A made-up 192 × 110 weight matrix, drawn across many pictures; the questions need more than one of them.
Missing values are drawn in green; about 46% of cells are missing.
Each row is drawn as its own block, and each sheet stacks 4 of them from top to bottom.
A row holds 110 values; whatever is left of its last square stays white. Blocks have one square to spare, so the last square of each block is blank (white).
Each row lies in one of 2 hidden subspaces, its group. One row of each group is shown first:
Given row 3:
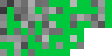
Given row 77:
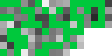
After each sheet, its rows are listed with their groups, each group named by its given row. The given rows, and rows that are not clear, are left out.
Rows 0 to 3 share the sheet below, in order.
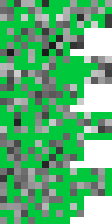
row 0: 77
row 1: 3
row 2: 77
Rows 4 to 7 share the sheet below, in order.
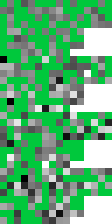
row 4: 3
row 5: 77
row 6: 77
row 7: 77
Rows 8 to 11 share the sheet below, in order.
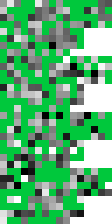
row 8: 3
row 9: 77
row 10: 3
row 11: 3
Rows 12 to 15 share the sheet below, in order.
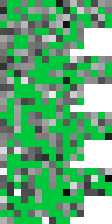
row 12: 3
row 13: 3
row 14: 77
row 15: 77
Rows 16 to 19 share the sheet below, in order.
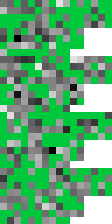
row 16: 3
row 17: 3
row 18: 3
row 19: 3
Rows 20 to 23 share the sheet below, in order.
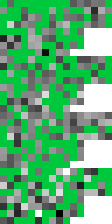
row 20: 77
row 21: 3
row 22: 77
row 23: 77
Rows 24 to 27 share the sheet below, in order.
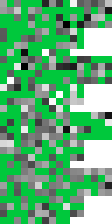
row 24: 77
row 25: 77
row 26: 3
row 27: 77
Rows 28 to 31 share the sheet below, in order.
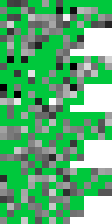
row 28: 3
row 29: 3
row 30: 77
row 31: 3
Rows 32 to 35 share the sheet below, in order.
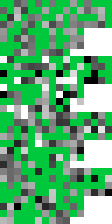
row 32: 77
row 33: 77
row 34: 3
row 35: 3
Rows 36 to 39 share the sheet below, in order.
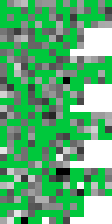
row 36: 3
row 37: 77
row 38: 77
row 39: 77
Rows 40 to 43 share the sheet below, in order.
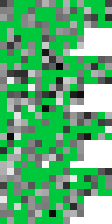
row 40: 77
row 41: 3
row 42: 77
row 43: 3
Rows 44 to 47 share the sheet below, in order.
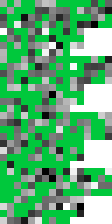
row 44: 77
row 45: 3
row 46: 77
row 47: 77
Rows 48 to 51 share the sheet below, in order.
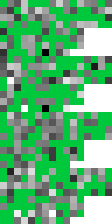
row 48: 77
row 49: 77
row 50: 3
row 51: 3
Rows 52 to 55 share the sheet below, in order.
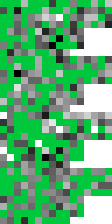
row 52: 77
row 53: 3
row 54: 77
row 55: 77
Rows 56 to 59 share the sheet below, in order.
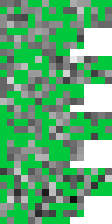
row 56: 3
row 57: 3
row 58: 77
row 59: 77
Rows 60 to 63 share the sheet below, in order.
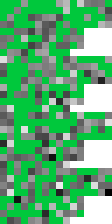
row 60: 3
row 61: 77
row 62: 77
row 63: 77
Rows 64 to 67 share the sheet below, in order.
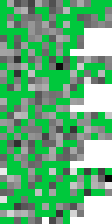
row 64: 3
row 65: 3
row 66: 3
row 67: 77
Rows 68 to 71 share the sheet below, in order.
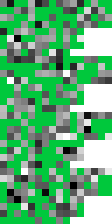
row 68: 3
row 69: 3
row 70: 77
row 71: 3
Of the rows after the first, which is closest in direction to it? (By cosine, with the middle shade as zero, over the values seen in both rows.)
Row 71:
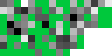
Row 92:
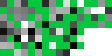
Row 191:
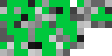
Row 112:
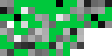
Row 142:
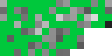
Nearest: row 92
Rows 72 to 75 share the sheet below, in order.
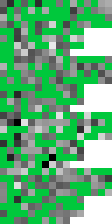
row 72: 3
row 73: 3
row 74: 77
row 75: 3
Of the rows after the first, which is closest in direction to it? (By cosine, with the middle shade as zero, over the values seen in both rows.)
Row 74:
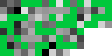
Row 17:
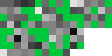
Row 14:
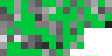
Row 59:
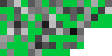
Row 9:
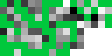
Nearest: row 9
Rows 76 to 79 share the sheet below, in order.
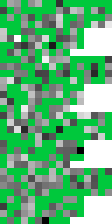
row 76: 3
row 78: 3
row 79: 77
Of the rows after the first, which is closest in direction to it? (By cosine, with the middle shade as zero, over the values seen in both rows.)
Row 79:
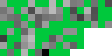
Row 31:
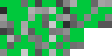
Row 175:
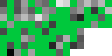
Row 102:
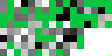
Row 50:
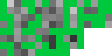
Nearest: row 175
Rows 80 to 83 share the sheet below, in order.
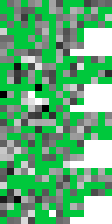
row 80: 77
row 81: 77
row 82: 77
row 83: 3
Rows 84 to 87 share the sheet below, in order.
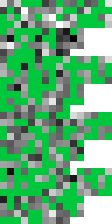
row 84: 77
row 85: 3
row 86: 3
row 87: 3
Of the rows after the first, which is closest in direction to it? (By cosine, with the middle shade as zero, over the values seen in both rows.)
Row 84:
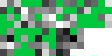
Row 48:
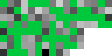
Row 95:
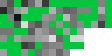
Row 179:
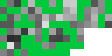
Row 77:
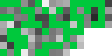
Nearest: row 179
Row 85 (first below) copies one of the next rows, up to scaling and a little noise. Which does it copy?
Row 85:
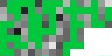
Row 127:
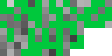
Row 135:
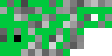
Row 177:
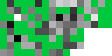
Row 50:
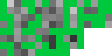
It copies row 177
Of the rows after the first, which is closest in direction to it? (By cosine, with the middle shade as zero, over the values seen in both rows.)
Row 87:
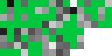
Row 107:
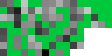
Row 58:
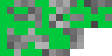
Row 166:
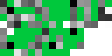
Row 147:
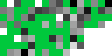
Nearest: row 58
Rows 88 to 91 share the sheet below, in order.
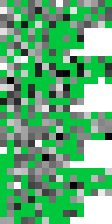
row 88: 3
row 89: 3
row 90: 77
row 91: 3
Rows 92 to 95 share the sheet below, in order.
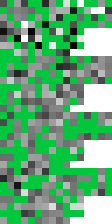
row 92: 3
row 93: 3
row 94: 3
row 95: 3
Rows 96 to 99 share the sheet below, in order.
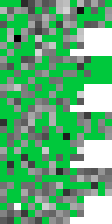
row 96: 3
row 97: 3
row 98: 3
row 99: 3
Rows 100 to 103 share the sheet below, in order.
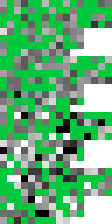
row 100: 77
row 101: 3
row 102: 77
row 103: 77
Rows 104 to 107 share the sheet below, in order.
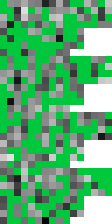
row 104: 77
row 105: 77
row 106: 77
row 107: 77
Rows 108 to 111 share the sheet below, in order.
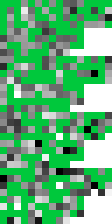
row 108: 77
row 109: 3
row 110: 77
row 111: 3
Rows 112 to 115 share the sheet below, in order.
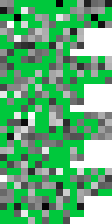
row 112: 3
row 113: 77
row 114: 3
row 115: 3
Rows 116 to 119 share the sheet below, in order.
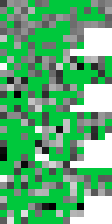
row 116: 77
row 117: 3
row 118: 77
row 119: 3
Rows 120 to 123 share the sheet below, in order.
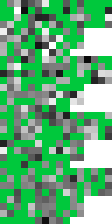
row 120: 77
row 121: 77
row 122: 77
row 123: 77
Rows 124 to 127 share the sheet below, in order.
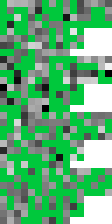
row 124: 3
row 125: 77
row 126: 77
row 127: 3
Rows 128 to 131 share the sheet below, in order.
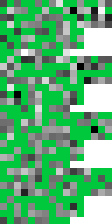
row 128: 77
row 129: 3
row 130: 3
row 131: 3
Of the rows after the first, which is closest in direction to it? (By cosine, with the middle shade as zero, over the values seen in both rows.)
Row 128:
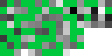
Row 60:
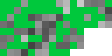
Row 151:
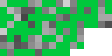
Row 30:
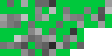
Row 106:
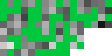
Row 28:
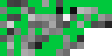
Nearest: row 28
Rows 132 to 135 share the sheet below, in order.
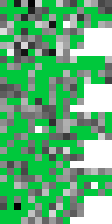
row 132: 3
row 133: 3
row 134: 77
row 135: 3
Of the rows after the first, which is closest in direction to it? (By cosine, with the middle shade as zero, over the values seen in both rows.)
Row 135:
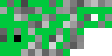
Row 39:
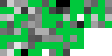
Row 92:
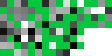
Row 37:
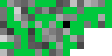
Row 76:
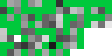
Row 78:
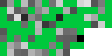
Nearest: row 92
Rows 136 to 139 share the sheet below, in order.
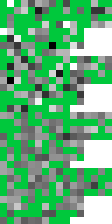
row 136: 3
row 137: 77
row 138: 77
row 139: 3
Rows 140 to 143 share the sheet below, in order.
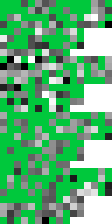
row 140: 77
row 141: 3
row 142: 77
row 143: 77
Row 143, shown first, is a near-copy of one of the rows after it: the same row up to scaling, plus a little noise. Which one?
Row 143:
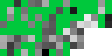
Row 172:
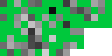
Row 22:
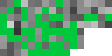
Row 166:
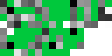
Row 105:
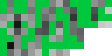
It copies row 22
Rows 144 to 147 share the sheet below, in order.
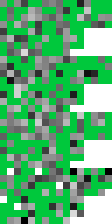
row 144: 3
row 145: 77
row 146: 3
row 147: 3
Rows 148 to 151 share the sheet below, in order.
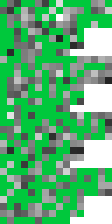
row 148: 77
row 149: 77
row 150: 3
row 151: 77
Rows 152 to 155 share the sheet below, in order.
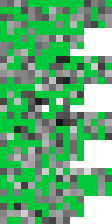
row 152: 77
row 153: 77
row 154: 3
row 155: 3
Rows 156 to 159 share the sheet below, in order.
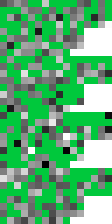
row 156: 77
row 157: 77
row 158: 77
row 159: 3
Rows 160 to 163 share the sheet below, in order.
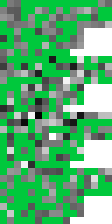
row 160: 77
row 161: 77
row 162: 3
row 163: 77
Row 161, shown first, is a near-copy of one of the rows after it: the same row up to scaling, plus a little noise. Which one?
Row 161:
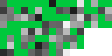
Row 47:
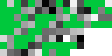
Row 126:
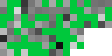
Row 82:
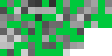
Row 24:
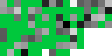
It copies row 82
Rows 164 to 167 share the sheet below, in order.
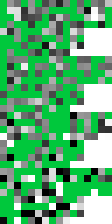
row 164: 77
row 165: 77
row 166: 77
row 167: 3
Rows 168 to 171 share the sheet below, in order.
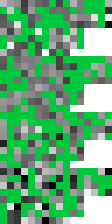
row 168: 77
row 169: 3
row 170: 77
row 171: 77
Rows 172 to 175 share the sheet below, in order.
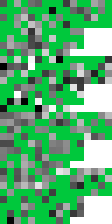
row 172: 77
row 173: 3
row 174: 3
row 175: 77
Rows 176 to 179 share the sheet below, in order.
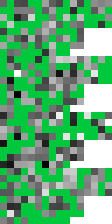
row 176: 3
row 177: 3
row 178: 77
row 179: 77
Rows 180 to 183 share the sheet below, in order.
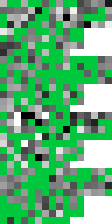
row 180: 3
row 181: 3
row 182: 77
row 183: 77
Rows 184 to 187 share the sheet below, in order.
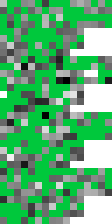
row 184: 77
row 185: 77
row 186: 77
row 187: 77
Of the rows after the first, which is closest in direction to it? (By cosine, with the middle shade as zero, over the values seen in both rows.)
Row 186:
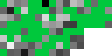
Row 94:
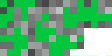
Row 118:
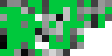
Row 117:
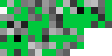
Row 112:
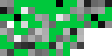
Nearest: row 112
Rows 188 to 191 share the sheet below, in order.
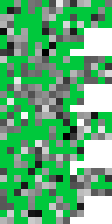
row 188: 77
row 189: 77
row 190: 3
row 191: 3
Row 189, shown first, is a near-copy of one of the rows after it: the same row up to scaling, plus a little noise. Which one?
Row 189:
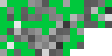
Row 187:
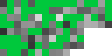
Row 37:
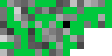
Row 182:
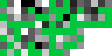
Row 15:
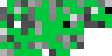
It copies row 15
